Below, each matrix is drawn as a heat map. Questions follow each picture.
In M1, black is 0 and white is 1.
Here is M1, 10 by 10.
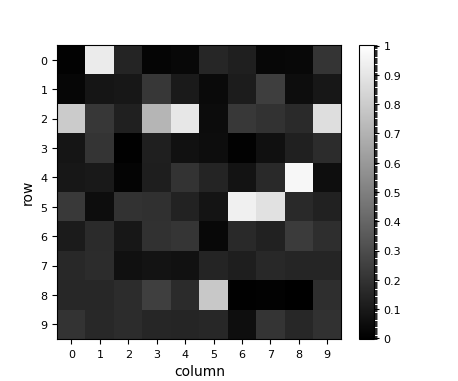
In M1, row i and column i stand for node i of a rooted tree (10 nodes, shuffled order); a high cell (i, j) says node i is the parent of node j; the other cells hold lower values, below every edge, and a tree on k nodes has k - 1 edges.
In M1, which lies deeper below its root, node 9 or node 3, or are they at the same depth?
the same depth
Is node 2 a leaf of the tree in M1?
no
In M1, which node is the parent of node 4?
2
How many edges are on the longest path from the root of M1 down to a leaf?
4
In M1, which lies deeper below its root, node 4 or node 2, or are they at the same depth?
node 4
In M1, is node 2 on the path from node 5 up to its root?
yes
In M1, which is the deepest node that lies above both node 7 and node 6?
5
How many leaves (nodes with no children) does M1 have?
5
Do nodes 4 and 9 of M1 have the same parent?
yes
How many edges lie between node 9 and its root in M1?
1
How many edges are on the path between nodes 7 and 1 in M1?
6
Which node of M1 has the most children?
2
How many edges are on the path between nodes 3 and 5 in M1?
4
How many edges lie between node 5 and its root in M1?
3
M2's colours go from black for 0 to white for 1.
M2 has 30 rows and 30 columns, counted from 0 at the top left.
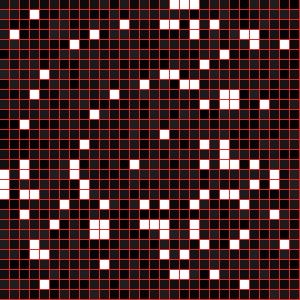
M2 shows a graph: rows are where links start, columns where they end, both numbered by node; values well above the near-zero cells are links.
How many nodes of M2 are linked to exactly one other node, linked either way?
8
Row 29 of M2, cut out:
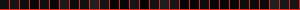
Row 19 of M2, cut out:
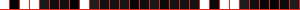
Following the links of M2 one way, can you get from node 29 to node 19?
no
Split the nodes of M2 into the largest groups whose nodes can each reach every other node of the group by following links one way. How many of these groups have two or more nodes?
1
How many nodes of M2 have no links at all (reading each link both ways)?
1
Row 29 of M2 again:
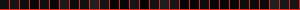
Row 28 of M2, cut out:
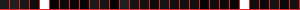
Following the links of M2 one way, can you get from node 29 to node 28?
no
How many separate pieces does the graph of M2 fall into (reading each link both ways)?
2
